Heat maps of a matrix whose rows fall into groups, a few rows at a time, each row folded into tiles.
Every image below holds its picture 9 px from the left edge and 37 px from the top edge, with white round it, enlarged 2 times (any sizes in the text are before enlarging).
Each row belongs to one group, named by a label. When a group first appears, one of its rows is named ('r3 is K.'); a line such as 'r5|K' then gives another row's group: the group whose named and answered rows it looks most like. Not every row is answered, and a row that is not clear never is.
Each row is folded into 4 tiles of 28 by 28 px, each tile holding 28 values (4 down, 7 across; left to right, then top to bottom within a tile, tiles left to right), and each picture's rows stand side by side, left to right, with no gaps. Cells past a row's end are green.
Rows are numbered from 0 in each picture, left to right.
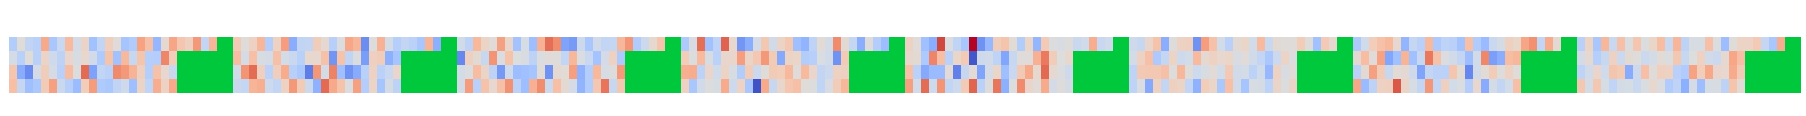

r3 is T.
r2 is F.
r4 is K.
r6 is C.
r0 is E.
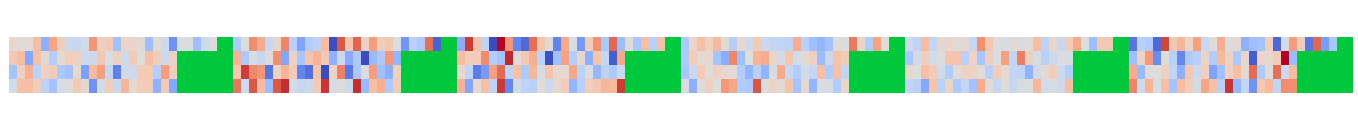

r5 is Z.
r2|T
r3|C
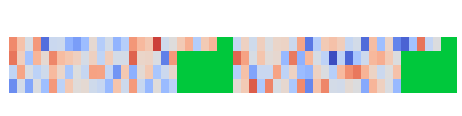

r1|K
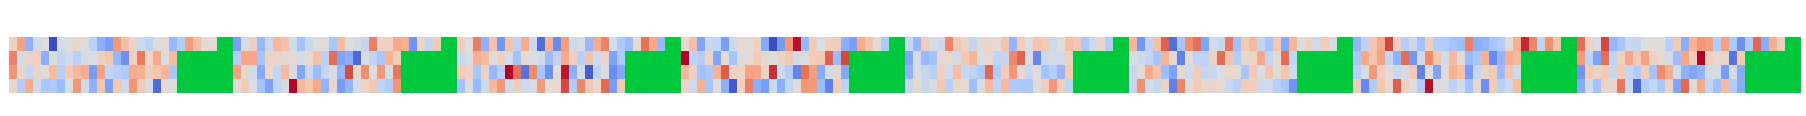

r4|F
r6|C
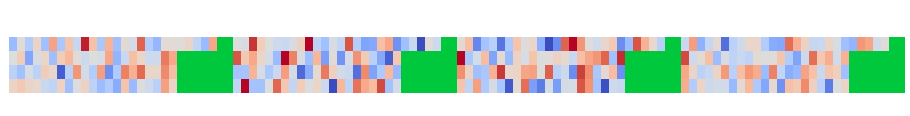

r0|E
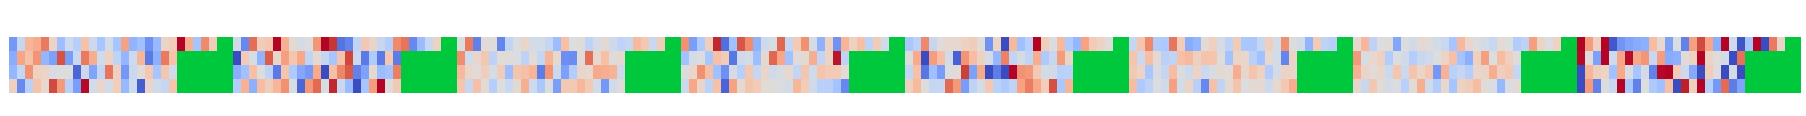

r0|C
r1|F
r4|E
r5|T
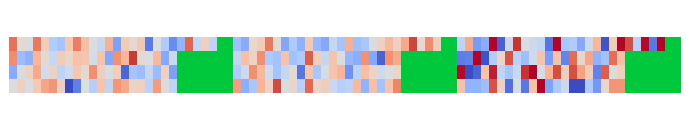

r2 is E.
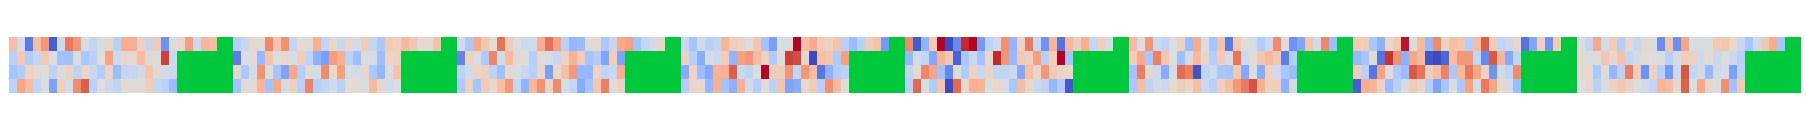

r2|F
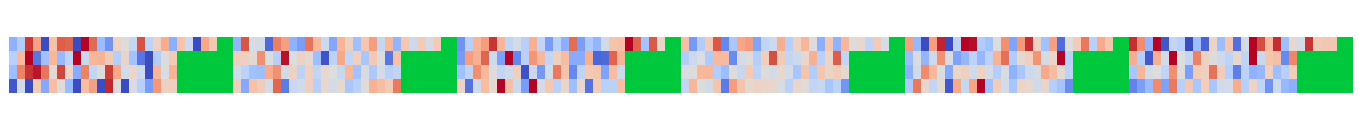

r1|T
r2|C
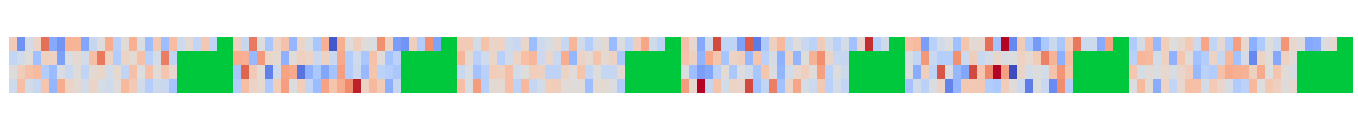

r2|K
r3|K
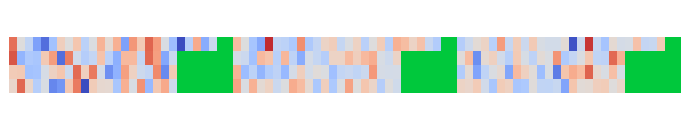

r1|K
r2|E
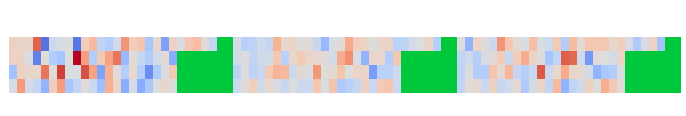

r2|F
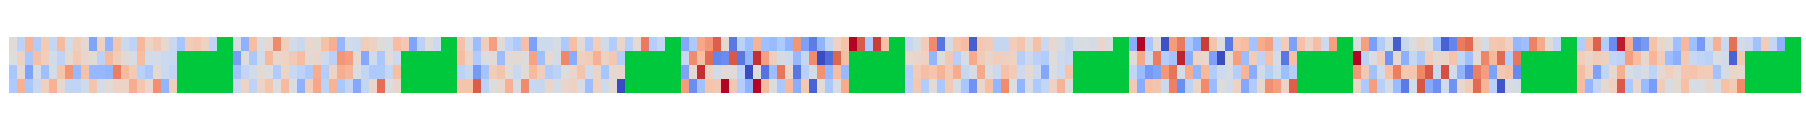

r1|F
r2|K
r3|C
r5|T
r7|T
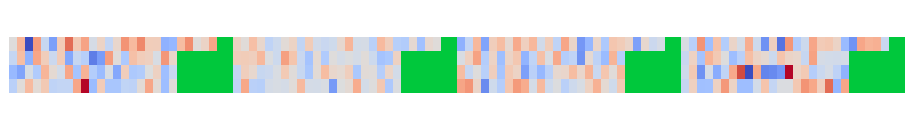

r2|Z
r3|E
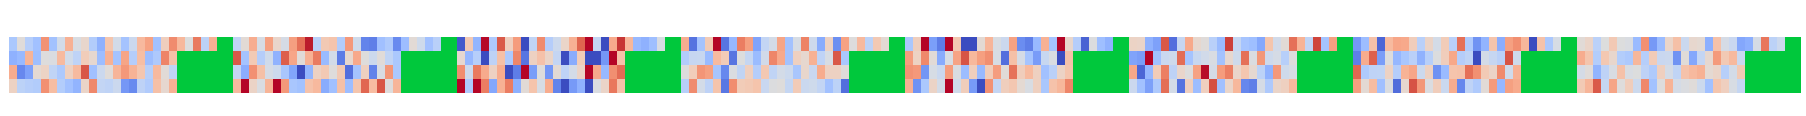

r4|T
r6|Z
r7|K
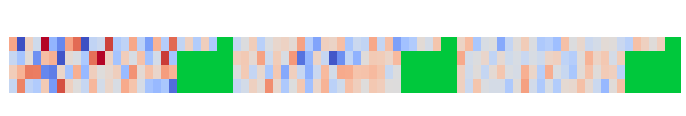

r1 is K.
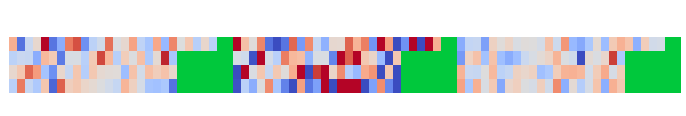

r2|Z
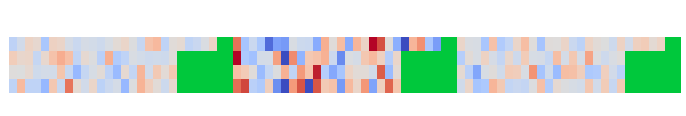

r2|E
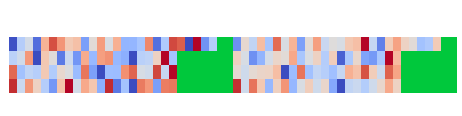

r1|E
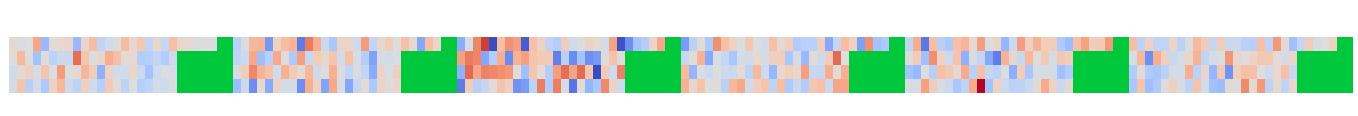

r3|Z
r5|E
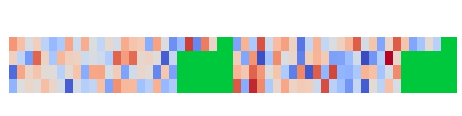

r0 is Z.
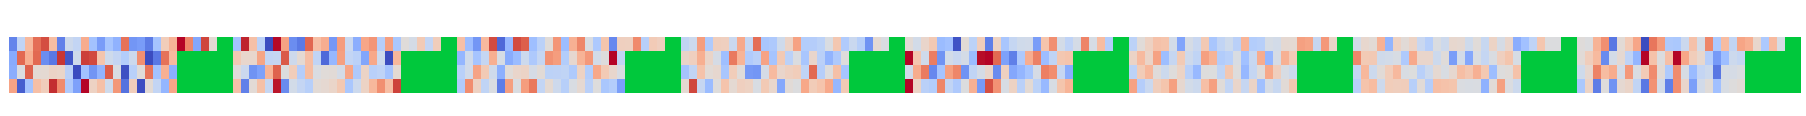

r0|C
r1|T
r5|C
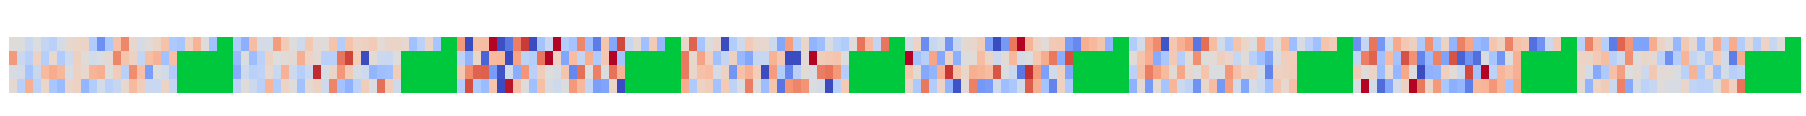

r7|T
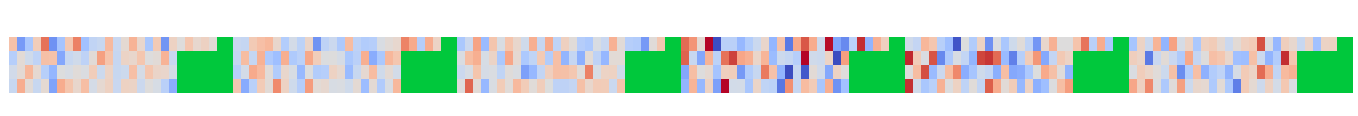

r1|C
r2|Z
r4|C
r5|E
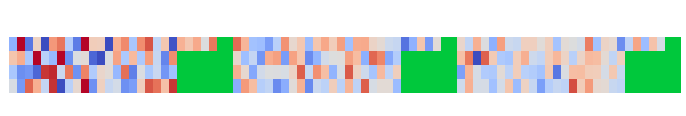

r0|T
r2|E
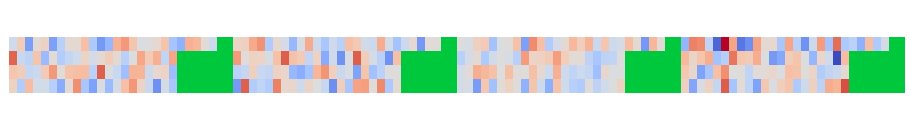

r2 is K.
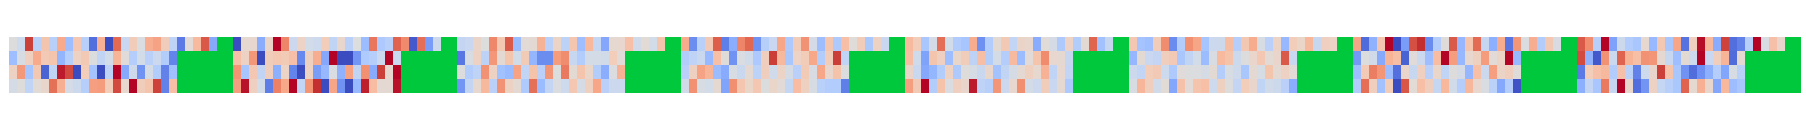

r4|K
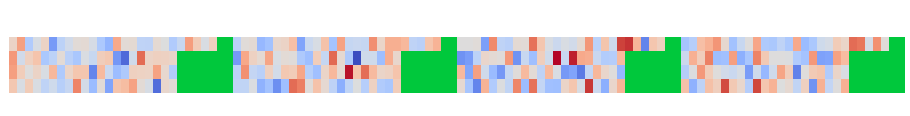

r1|Z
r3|C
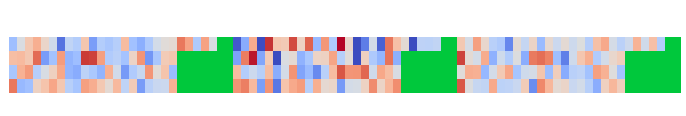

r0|C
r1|Z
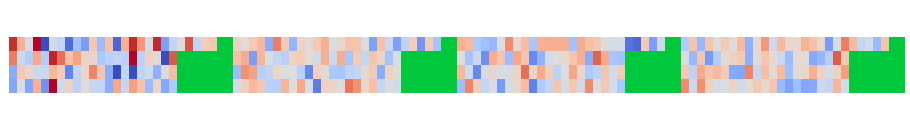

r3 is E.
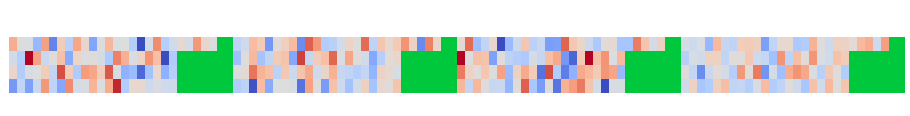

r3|E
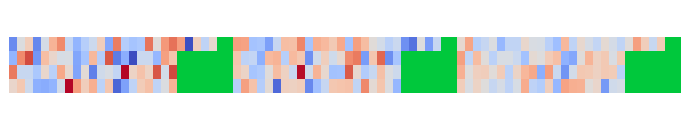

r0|Z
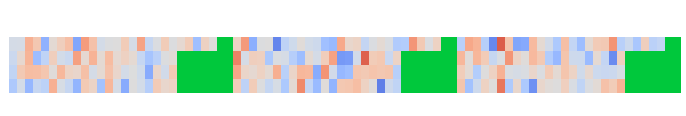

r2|T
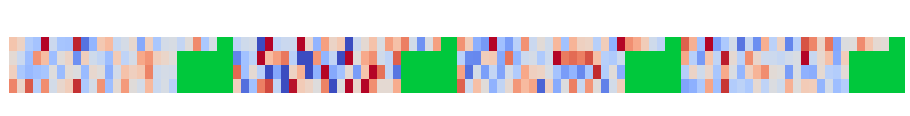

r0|K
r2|K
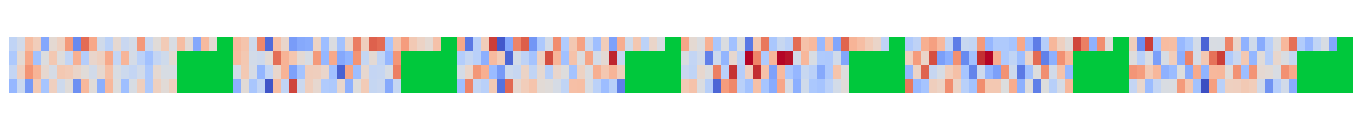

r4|C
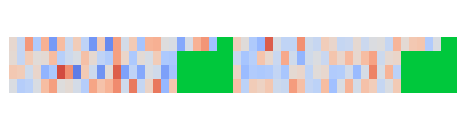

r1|K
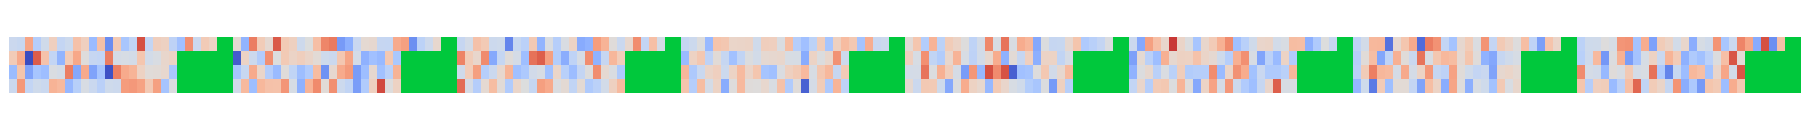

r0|E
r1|F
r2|C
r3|Z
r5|F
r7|Z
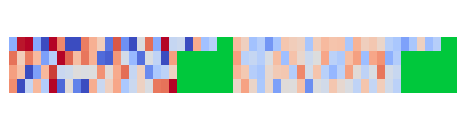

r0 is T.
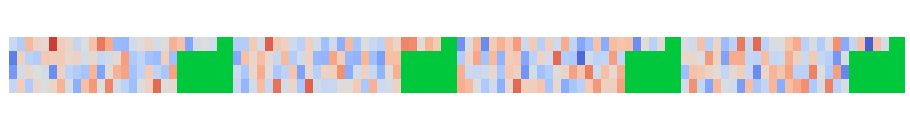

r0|F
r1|C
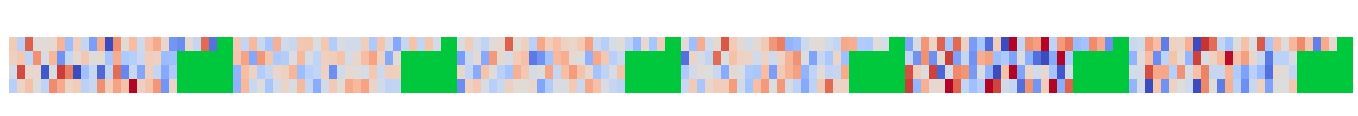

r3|F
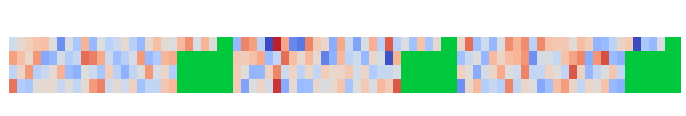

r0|C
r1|T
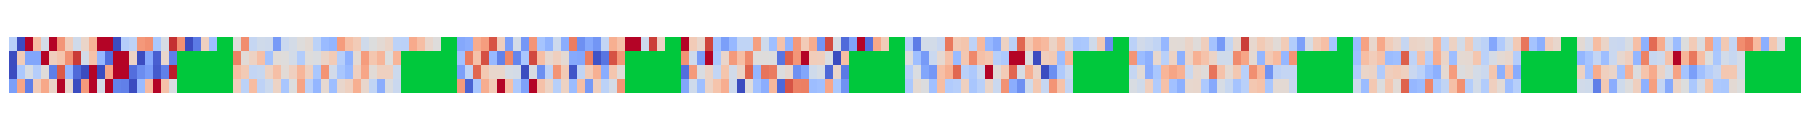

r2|C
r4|F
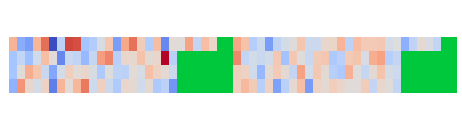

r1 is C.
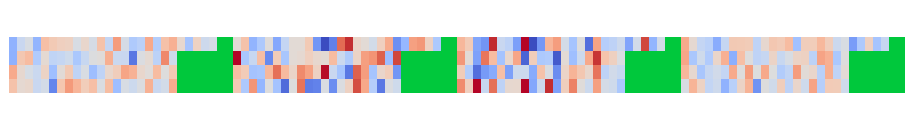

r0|Z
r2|K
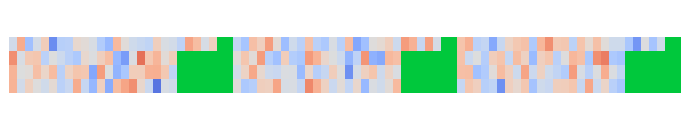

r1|C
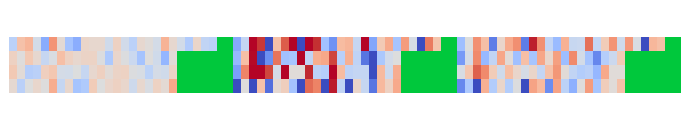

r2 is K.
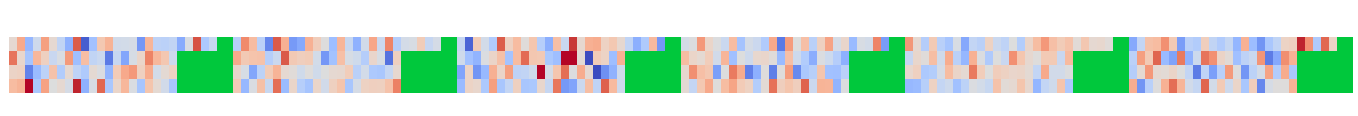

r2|F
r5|C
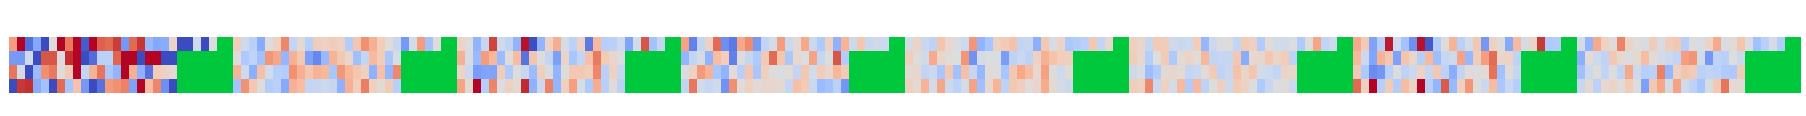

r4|K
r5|K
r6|K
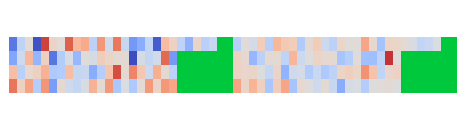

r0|Z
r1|E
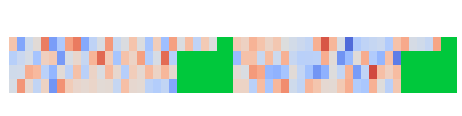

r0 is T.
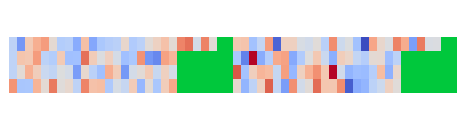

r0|C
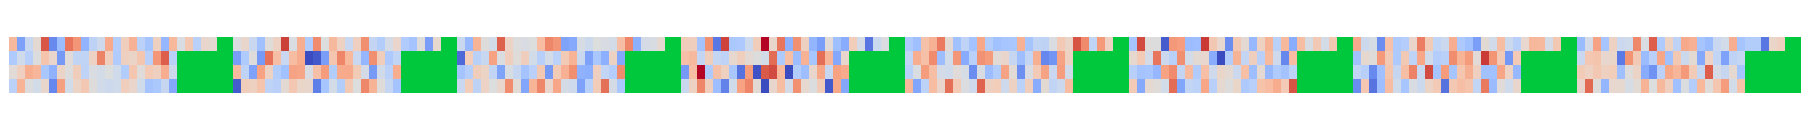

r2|F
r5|T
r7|Z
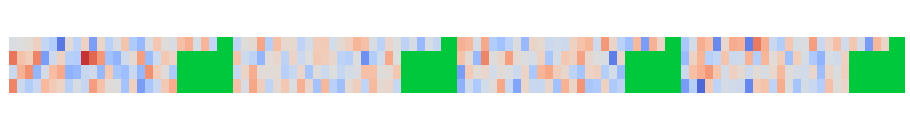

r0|C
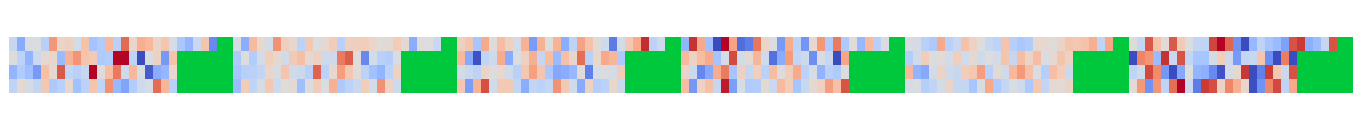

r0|F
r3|T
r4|E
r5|F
